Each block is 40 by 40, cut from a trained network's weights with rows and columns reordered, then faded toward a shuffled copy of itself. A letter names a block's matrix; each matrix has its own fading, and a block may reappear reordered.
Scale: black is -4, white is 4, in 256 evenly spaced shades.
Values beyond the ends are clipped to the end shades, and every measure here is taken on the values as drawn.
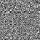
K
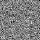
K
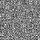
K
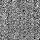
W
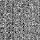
W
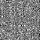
W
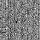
W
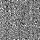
W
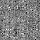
W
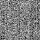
W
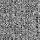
W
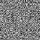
K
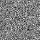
K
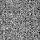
W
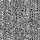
W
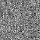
K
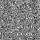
W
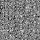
W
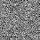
K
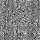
W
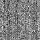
W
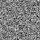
K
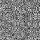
K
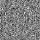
K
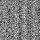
W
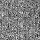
W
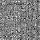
W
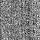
W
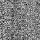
K
